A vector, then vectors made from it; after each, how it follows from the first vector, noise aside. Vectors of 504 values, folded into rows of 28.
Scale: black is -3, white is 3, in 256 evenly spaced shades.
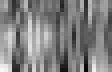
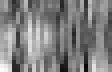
copied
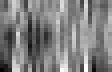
negated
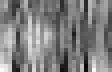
copied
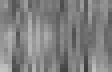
shrunk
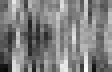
negated
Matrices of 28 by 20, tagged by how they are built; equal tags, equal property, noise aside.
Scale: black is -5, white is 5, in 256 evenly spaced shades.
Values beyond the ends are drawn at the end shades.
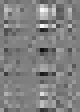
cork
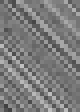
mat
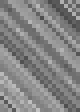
mat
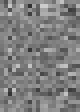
cork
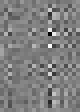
cork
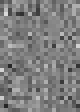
cork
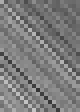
mat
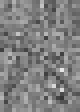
cork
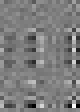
cork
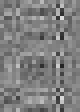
cork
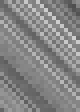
mat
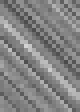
mat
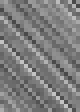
mat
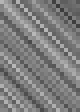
mat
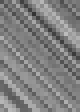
mat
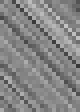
mat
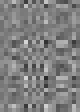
cork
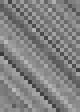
mat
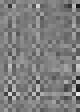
cork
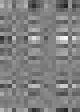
cork
